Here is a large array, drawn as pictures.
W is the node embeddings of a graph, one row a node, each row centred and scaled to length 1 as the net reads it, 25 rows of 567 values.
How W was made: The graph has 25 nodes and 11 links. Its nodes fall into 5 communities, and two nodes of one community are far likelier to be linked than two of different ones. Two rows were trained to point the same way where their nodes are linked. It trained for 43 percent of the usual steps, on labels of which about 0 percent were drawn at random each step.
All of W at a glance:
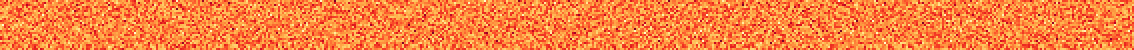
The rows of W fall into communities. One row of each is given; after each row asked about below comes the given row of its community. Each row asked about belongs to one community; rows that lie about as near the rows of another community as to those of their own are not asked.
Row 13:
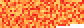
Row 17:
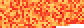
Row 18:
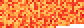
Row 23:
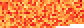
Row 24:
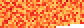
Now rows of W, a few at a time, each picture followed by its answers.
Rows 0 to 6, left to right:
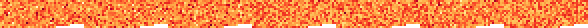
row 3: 24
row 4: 23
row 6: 18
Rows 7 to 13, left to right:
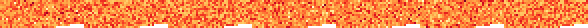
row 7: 17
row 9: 13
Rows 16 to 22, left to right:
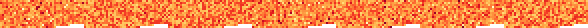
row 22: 23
